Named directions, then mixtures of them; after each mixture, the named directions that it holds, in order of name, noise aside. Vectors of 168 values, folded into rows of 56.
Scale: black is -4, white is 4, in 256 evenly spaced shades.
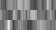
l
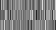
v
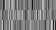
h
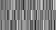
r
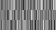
r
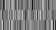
h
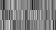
h, l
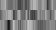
l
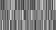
h, r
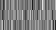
h, v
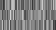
h, r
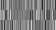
v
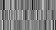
h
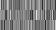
v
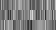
l, v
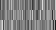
h, v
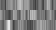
l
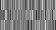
v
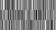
h, v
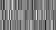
h, v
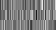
r, v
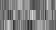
l, v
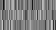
h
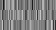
h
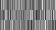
v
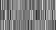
v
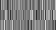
v
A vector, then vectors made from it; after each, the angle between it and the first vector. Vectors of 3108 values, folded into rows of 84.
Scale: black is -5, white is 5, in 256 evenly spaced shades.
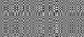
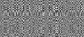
nearly parallel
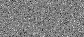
orthogonal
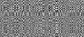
nearly parallel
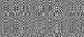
nearly parallel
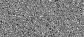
orthogonal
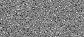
orthogonal
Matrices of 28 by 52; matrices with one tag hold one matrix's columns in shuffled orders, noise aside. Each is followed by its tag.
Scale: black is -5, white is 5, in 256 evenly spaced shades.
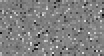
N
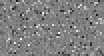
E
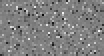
E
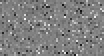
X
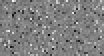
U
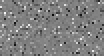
E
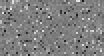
U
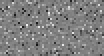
E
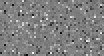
X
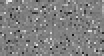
U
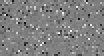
E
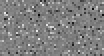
E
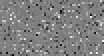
X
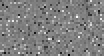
X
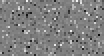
U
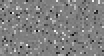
U
